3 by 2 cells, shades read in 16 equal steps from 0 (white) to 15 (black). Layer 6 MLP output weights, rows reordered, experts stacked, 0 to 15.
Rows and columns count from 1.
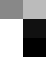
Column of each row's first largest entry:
1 2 2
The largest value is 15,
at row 3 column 2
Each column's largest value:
7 15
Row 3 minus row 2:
0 1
